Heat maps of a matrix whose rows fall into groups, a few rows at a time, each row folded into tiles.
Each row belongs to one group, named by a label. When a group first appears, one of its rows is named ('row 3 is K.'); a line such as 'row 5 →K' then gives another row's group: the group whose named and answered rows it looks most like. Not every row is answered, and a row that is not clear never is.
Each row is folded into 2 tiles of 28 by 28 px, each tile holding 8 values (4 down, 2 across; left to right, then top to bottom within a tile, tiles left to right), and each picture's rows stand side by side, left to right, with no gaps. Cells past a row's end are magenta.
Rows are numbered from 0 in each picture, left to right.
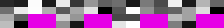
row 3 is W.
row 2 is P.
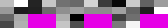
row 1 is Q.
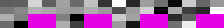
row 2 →W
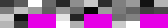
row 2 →P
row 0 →Q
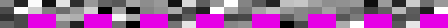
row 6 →P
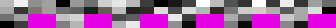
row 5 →W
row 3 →Q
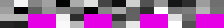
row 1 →Q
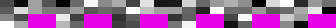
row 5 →W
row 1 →Q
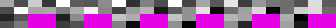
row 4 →W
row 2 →W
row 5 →Q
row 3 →W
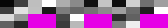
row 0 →Q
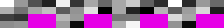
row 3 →W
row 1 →W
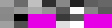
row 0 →Q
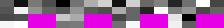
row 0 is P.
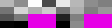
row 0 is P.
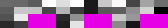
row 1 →P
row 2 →W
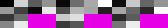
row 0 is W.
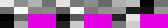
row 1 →P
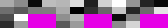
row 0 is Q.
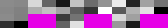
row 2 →W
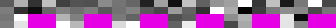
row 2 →P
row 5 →Q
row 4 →P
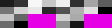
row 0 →Q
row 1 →W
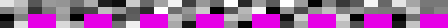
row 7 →P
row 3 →W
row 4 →W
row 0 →P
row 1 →Q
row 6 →Q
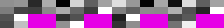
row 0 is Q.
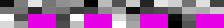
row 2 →P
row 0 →Q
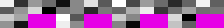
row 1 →Q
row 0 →W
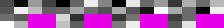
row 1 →Q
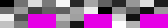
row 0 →Q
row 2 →Q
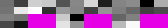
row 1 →Q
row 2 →P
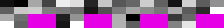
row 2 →Q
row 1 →P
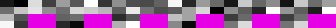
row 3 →W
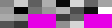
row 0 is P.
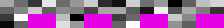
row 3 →Q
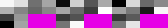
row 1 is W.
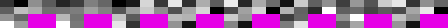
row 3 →W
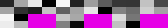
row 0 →Q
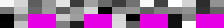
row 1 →W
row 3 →P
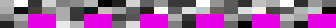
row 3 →Q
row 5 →W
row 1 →Q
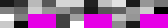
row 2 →W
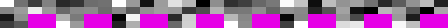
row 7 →Q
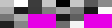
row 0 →P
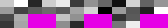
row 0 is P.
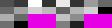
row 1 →W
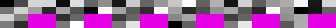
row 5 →P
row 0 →Q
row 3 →P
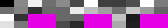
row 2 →Q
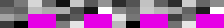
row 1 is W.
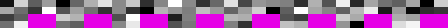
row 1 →Q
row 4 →W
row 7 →P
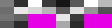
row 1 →Q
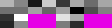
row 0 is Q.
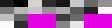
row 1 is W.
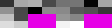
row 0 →Q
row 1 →P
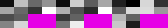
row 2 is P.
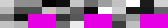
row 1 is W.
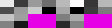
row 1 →P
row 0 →W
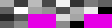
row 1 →W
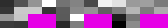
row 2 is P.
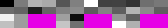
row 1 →Q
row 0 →Q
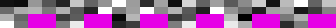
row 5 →P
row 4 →Q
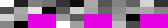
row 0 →W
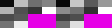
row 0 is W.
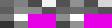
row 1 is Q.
